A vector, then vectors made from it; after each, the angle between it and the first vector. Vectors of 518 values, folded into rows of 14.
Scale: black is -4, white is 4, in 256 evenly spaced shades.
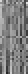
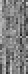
nearly parallel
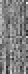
nearly parallel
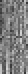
nearly opposite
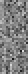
partly aligned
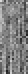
nearly parallel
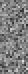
orthogonal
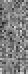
partly opposed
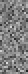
orthogonal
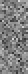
orthogonal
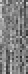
nearly parallel
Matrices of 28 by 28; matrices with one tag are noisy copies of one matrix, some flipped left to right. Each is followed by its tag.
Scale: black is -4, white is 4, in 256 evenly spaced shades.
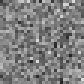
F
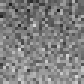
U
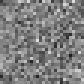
F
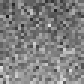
U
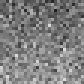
U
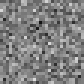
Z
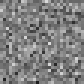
Z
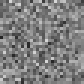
F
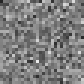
F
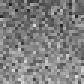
U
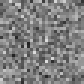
F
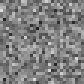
Z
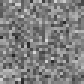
F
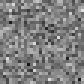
Z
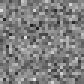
Z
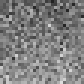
U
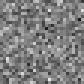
Z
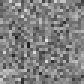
F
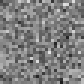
F
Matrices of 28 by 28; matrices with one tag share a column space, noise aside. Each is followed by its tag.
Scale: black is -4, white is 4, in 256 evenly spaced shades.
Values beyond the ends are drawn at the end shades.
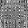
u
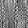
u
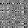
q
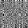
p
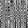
u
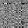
q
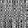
u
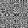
p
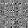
q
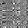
q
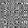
q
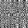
p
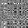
q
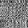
u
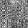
u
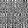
p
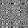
q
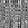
u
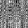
u
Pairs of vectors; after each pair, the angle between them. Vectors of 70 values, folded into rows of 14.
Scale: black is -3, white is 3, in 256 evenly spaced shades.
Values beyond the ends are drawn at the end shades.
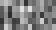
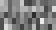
partly aligned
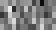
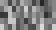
nearly parallel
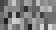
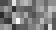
partly aligned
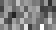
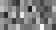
orthogonal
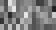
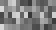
partly aligned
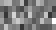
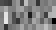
nearly opposite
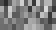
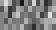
nearly opposite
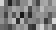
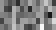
partly aligned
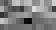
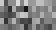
partly aligned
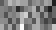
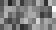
orthogonal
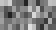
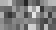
nearly parallel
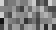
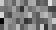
nearly parallel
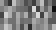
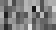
nearly opposite
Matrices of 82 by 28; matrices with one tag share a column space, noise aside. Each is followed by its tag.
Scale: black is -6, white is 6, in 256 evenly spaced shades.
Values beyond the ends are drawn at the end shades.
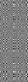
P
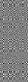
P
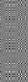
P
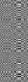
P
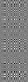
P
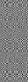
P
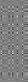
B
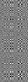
P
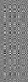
B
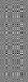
B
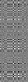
P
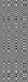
P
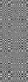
P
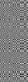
P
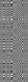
P
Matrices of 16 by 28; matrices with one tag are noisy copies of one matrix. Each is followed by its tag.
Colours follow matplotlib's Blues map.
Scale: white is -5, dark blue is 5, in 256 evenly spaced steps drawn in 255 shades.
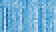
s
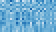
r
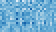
r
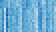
s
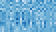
r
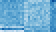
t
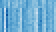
s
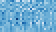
r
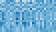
r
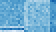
t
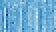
s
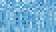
r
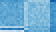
t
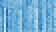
s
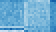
t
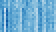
s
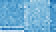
t
